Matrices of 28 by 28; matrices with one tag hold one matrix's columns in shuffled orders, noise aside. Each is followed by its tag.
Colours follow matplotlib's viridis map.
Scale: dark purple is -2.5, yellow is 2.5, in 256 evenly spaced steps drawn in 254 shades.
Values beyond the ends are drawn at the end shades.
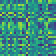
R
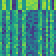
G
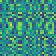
R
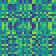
R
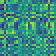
R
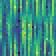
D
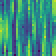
D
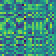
R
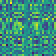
R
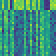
G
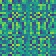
R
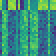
G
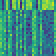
G
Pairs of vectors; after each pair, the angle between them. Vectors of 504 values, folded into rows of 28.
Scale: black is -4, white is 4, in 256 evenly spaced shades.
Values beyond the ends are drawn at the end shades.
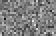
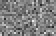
nearly parallel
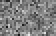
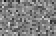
partly aligned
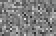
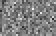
partly aligned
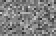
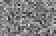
orthogonal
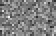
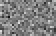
nearly opposite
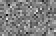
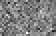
partly opposed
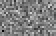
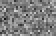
partly aligned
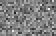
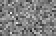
orthogonal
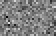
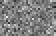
nearly opposite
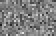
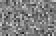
nearly opposite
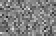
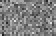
orthogonal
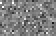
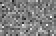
partly opposed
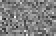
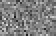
nearly opposite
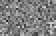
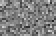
partly aligned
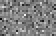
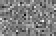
nearly opposite
